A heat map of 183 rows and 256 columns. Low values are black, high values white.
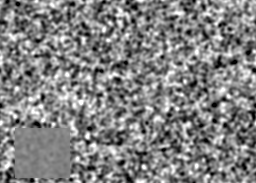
The bottom left is the smoothest part. An odd patch, calmer than its surroundings, sits in the bottom left. The texture is blotchy. No regular stripes run through it. Neither half mirrors the other.
